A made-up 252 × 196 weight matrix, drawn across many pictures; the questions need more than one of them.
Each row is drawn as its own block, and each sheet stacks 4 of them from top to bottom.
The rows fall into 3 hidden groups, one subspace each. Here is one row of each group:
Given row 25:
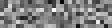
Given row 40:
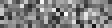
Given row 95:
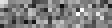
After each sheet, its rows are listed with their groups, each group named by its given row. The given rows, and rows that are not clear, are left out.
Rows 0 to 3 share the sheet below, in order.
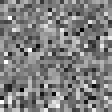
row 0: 95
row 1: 95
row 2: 40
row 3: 40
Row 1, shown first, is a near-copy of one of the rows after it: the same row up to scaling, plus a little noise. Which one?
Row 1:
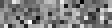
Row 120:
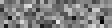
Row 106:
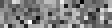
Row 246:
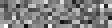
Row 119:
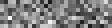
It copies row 106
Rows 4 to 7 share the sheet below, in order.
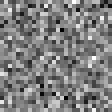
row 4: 95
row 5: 25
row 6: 25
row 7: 40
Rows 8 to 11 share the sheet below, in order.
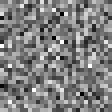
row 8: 40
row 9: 40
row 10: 25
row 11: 95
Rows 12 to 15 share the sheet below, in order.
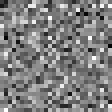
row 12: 95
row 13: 95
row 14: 25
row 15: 95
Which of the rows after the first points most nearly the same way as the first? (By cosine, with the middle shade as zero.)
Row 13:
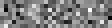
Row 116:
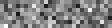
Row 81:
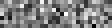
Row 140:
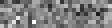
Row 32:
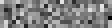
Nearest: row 116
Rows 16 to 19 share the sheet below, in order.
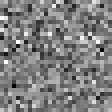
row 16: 25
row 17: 95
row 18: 40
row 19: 95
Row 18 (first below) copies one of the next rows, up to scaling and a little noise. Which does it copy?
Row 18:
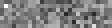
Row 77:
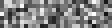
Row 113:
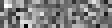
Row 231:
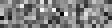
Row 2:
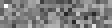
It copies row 2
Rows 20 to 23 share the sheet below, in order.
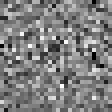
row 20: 25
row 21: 40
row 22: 25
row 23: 25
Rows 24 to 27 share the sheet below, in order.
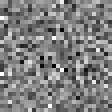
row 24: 25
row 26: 40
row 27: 95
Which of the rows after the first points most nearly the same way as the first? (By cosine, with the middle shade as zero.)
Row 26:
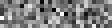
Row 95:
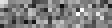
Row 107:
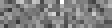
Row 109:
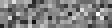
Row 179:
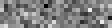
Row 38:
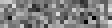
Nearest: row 107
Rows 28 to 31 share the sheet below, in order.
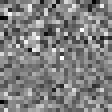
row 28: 25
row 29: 95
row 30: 25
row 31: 25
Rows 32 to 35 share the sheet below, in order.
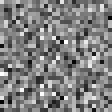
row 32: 95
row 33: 40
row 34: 25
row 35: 40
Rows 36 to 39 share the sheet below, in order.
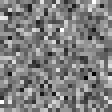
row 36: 25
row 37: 25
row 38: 95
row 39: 40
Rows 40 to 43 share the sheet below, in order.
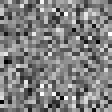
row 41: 95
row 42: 40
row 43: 40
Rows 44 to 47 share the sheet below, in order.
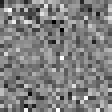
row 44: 95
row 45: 25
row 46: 25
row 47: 40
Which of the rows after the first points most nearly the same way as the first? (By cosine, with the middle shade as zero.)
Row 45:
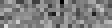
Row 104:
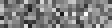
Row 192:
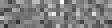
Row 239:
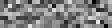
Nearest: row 104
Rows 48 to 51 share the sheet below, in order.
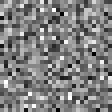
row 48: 40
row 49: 40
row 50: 95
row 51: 40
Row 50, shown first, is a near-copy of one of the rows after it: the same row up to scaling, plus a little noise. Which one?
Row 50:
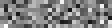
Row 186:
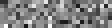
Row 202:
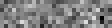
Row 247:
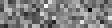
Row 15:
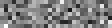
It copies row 15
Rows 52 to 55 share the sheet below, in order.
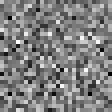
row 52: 95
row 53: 95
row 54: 40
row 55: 25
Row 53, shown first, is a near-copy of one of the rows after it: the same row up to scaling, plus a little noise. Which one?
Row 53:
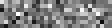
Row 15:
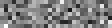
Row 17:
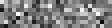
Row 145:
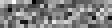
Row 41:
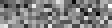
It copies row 17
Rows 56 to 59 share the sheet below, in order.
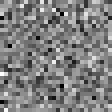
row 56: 40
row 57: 95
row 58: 25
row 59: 25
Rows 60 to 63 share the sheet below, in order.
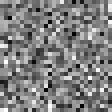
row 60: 95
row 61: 25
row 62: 95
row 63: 95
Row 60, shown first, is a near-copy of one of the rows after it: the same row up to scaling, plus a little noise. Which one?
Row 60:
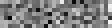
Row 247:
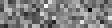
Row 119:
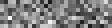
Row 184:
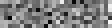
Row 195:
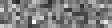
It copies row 184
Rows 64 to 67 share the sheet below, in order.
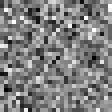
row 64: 95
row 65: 25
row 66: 25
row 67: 40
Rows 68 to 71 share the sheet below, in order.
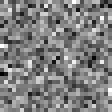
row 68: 95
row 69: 25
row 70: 25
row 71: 95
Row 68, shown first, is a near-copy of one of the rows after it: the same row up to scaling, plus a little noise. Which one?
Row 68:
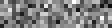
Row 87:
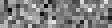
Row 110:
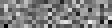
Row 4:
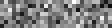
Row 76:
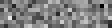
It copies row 4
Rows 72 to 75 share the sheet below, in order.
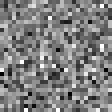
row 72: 95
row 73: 95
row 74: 40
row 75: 40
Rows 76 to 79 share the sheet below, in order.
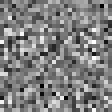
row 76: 95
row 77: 40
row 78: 25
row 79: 40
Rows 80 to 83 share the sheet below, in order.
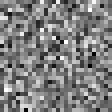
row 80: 25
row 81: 40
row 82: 25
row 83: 40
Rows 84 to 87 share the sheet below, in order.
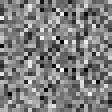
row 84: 40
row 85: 40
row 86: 40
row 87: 95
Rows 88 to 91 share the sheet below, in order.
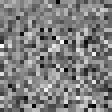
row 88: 95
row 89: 40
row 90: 40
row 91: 95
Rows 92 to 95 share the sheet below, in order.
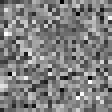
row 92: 95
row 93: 40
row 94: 95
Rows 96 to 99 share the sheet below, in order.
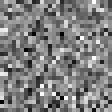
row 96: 25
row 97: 95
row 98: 25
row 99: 40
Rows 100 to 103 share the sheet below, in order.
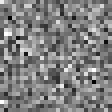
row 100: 95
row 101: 40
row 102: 40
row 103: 25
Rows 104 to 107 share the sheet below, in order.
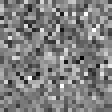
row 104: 40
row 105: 25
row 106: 95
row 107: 25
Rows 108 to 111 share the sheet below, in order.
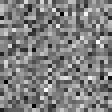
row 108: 40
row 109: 95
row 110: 95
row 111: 95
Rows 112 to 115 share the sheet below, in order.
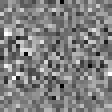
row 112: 25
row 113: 40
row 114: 95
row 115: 25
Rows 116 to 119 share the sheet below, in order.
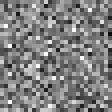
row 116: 95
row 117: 95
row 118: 95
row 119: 95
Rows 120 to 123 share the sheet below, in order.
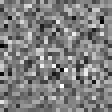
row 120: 95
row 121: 25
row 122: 40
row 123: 25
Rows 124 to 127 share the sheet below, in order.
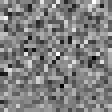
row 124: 25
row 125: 40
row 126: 25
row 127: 25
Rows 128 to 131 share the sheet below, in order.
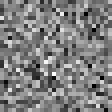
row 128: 40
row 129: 25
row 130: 95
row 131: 25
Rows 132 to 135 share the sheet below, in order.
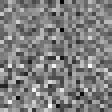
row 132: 25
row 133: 25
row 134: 25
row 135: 95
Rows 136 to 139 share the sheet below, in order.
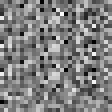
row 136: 40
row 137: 40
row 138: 40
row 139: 25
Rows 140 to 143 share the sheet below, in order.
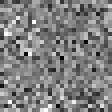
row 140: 95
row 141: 40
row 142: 25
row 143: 95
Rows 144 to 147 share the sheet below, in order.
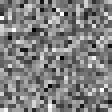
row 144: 40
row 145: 95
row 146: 25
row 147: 95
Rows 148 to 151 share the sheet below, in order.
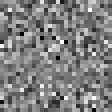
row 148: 25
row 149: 40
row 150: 95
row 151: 40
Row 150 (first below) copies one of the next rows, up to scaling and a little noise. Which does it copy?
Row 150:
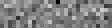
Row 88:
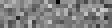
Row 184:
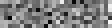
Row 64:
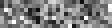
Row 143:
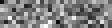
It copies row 88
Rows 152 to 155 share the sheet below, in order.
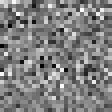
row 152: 95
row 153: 25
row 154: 40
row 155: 25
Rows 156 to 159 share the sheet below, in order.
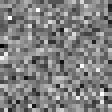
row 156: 95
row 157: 25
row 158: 95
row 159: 95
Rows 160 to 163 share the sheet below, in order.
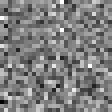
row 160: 25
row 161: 25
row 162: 25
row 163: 25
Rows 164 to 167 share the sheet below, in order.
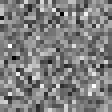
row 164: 40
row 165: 95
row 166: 95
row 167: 25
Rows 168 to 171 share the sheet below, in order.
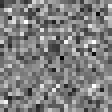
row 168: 95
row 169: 40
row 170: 25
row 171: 25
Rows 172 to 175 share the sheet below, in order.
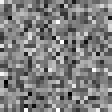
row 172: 95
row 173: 40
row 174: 25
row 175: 40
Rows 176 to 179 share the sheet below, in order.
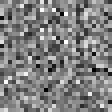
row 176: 40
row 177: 40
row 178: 25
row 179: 95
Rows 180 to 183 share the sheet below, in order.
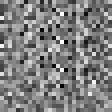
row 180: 40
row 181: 40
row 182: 40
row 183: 25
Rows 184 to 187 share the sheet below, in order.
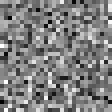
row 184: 95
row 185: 25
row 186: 95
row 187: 25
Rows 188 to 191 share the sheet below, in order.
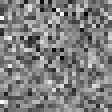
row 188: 40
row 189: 95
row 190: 25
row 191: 25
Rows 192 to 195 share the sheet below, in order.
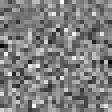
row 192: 25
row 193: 25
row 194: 95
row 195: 95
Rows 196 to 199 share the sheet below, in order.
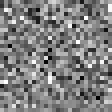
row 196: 95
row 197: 95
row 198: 95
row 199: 95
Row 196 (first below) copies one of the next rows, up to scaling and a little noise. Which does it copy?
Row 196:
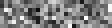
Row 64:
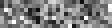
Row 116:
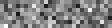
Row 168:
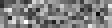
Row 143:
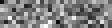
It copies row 64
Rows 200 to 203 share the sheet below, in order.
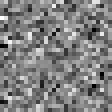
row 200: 25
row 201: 25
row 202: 95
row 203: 25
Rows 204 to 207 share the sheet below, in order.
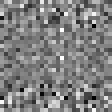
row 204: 40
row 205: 25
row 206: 25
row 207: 40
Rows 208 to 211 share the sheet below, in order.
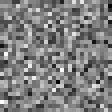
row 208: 95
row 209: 25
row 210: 40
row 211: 25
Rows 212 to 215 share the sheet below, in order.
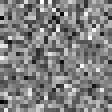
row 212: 40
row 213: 25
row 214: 95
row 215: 25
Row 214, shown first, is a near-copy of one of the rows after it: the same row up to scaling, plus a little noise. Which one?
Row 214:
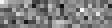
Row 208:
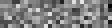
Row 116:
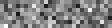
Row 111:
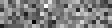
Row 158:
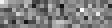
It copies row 158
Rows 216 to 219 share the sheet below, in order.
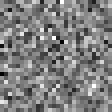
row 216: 25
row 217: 40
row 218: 25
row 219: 25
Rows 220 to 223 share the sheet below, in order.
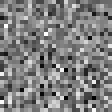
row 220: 25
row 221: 95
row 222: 40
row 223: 40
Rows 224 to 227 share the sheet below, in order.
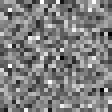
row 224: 25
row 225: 95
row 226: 25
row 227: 95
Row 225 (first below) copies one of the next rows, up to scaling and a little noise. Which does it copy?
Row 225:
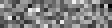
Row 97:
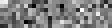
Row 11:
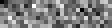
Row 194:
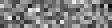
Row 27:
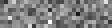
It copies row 194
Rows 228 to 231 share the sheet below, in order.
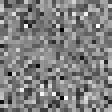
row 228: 40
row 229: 25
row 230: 95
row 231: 40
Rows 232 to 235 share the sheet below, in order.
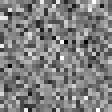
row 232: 25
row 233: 40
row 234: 25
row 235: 40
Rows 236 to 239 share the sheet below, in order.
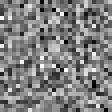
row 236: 40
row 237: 40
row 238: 40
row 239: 25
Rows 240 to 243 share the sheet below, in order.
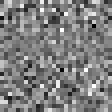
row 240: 40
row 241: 25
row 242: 40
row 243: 25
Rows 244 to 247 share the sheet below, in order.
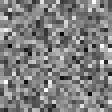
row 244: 25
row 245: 95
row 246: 95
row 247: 95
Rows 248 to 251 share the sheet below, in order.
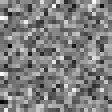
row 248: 25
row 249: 95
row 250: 25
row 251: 25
